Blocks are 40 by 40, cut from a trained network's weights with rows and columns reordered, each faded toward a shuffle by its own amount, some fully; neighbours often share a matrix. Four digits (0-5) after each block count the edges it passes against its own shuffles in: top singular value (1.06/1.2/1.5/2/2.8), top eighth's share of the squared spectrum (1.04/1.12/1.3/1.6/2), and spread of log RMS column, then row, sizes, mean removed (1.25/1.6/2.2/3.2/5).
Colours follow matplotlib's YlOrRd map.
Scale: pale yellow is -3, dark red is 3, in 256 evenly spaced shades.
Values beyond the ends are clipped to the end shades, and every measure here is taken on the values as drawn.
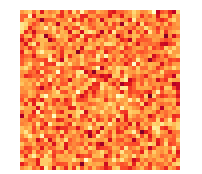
0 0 0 0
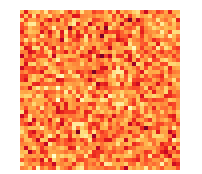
0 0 0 0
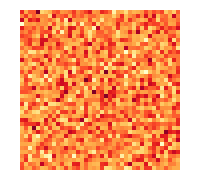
1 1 0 0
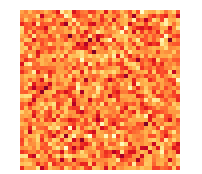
0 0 0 0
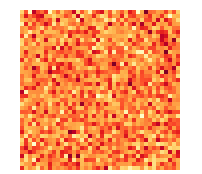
2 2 0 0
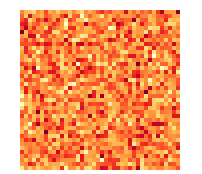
0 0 0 0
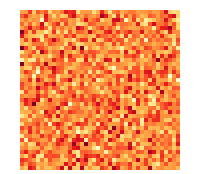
0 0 0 0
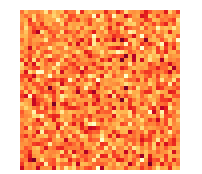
0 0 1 0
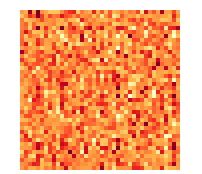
3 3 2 1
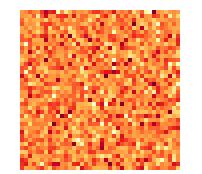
0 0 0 0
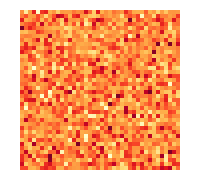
0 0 0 0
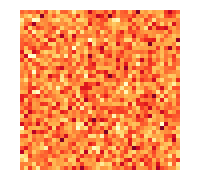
1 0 0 0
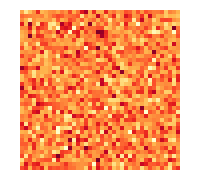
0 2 0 1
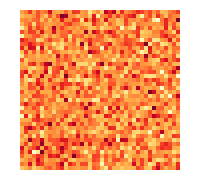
1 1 0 0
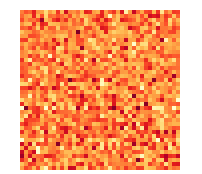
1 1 0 1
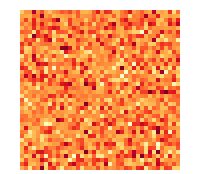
2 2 0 1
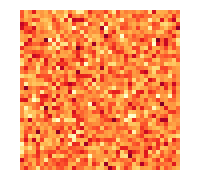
1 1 0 0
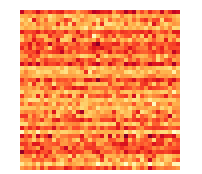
4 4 1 2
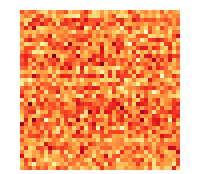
2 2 0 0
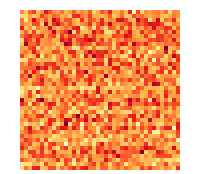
2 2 0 0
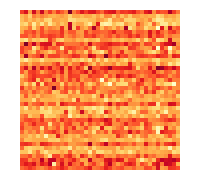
4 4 2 2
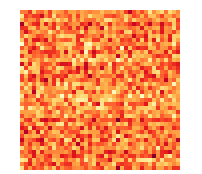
2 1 0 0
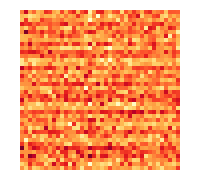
3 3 1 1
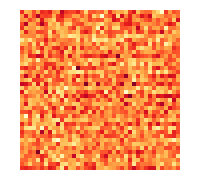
2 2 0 0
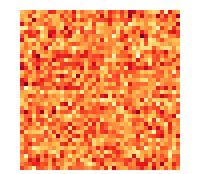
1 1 0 0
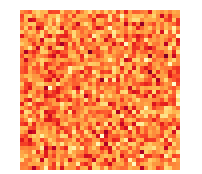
2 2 0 0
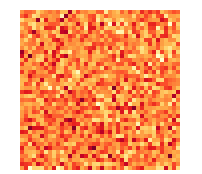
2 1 0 1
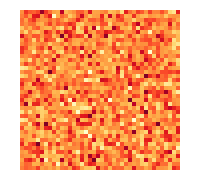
2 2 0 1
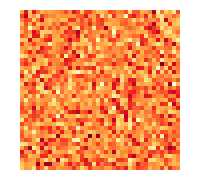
2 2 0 0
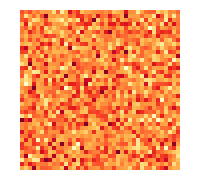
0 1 0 1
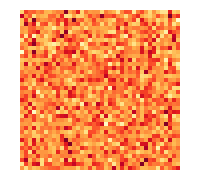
3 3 1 1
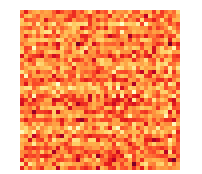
3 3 1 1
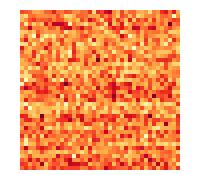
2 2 0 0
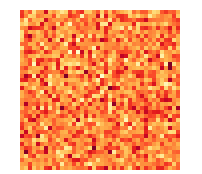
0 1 0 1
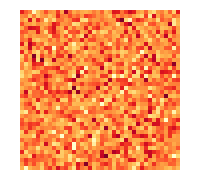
1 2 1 0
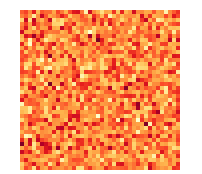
2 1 0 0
